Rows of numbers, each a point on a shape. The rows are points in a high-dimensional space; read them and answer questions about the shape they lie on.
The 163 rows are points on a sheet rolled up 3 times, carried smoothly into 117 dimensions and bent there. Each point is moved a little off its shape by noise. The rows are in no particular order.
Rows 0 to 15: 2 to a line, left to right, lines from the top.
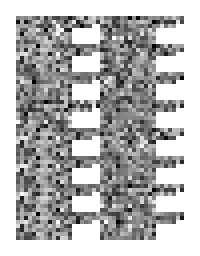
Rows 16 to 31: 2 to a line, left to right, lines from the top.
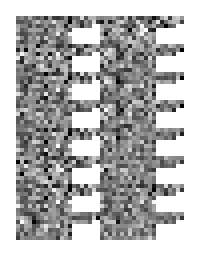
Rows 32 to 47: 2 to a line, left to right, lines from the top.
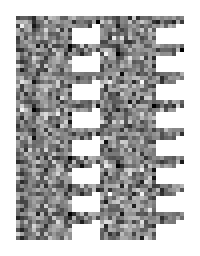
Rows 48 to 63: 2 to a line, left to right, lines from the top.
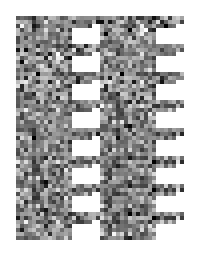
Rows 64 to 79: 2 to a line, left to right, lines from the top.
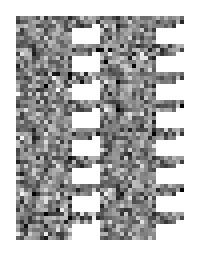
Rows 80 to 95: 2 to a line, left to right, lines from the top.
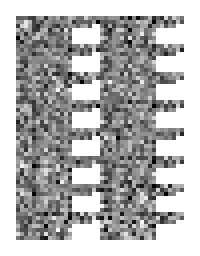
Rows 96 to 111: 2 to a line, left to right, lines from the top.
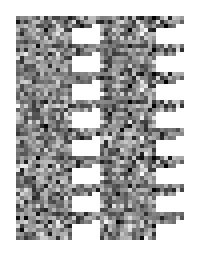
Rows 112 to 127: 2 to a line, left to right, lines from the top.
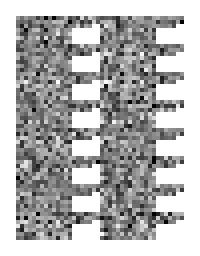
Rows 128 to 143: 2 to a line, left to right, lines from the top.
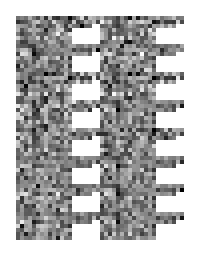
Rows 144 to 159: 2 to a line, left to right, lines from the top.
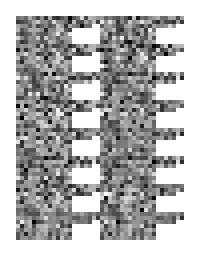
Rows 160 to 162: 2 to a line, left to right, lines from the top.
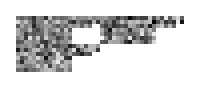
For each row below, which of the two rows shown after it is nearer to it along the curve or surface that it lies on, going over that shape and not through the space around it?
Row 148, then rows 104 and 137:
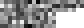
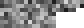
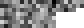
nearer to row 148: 137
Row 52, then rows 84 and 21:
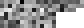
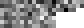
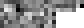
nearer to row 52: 21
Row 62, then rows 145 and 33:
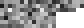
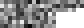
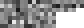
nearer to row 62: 33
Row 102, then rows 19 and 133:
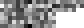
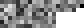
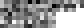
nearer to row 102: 133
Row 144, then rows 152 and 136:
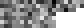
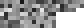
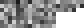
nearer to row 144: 152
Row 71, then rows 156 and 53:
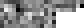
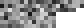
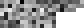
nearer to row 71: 53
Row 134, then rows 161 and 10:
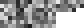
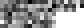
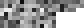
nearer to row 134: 161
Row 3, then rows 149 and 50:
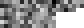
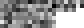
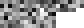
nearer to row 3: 149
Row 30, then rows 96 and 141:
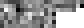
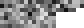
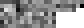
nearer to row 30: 141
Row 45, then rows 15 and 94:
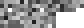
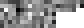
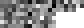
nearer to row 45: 15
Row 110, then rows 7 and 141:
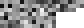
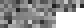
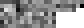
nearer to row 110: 141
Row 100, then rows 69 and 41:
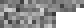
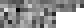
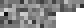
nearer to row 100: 41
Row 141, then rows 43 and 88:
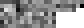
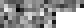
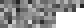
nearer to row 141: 43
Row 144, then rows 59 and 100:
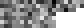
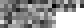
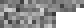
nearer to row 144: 59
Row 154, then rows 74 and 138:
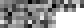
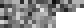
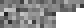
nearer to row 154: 74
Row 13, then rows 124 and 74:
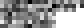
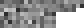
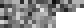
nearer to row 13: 74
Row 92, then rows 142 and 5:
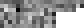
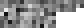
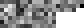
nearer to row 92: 142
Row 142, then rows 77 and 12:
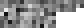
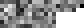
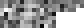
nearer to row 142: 12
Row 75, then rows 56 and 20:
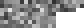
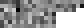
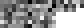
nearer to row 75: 56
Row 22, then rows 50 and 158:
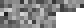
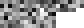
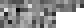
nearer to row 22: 158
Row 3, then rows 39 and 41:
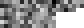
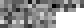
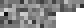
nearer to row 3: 39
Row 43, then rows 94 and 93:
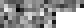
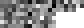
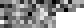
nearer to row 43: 93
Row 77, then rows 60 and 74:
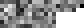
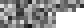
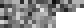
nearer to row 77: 60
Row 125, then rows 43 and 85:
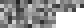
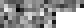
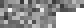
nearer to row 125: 43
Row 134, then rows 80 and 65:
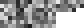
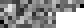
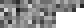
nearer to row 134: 80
